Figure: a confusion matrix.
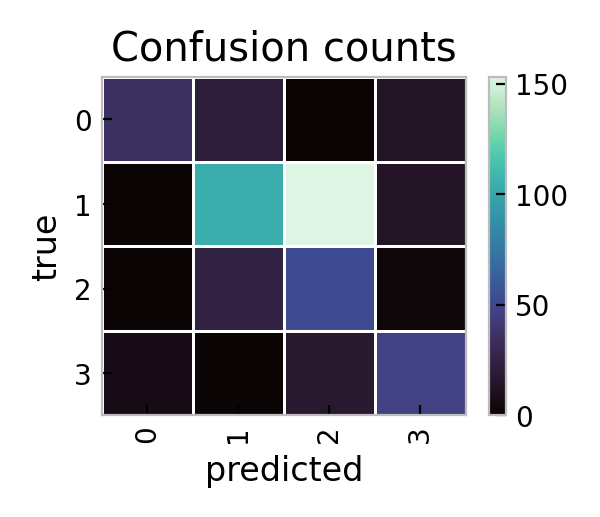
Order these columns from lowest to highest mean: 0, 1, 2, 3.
0, 3, 1, 2
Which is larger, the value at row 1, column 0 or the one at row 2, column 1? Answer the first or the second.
the second
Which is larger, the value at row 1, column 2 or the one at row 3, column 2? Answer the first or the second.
the first
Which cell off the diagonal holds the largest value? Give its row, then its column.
1, 2
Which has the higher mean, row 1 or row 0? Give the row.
1
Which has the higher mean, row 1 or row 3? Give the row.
1
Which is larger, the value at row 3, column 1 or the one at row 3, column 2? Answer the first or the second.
the second
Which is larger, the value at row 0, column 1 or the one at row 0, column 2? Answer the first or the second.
the first
